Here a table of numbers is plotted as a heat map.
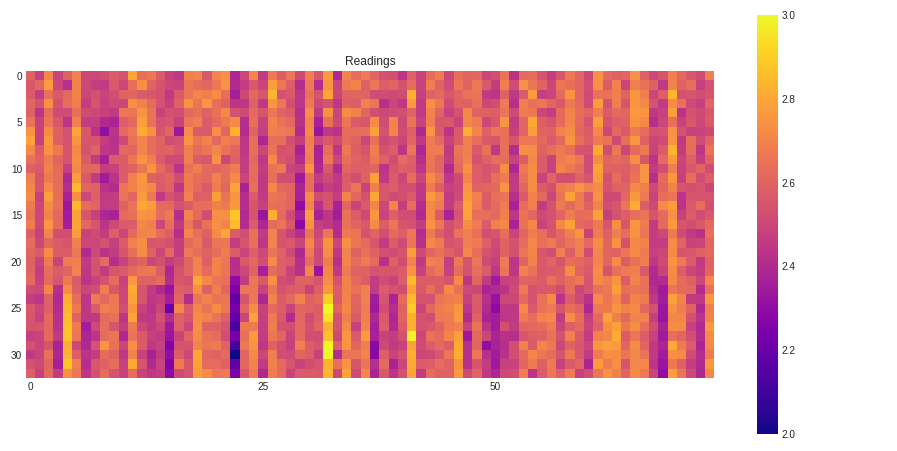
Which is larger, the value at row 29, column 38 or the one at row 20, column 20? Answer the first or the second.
the second
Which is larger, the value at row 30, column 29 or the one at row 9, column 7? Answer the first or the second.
the first
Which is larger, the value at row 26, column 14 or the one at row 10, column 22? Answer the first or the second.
the second
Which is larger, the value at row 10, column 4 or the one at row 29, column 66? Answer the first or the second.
the second
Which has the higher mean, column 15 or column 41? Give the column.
41
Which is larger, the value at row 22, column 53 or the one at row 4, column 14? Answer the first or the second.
the first
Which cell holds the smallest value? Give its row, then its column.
30, 22
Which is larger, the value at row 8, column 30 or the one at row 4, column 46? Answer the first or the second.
the first
